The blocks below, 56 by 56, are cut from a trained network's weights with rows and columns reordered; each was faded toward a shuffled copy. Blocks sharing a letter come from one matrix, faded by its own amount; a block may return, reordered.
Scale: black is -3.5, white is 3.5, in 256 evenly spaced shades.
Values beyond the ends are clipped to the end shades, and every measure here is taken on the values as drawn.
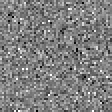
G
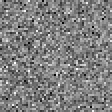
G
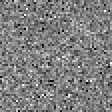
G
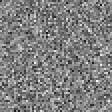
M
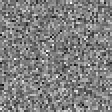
M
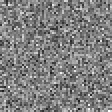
M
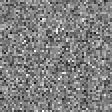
M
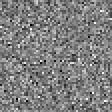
G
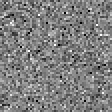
G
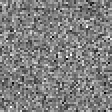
M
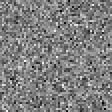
M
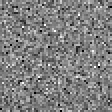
G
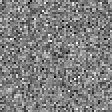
M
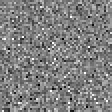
G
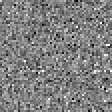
G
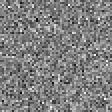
M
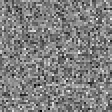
M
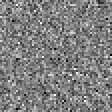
G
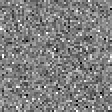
G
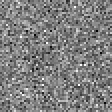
M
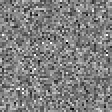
M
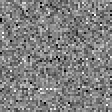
G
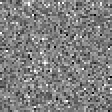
G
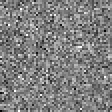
M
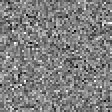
M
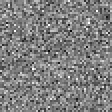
M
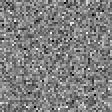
G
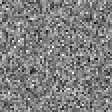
M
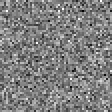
M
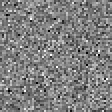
G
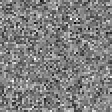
M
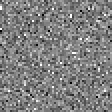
G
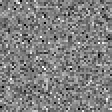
G
